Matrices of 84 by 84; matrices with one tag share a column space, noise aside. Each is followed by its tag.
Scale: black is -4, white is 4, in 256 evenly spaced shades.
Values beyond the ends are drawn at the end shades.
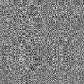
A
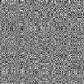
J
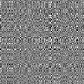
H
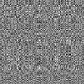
A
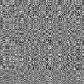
A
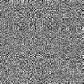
J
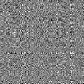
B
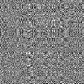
B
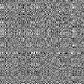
B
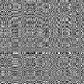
B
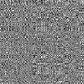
J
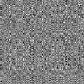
A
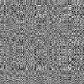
A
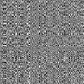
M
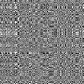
B
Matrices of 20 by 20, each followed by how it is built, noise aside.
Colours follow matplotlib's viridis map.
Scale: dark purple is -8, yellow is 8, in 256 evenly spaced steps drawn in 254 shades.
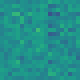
low rank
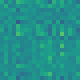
low rank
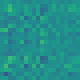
low rank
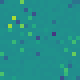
sparse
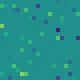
sparse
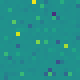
sparse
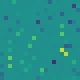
sparse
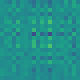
low rank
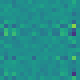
low rank
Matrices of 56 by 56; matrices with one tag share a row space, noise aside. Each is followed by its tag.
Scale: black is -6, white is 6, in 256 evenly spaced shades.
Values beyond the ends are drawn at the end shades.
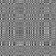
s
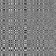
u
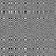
u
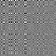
u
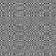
s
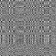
s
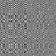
u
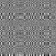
s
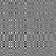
u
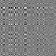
u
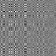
u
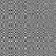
u
